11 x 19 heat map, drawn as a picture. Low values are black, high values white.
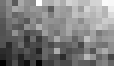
There are no regular stripes. Fine speckle covers the field. The halves do not mirror each other. The field climbs toward the top right. The bottom left is the ninth with the lowest average.
